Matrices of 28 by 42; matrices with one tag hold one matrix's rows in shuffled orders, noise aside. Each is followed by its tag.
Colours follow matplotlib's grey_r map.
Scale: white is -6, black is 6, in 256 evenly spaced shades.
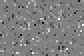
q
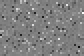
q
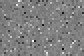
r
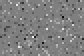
r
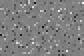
q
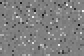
q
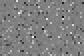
r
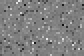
r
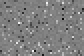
r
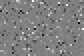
q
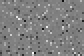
r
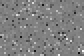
q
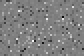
r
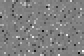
q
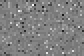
r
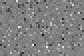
r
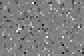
r
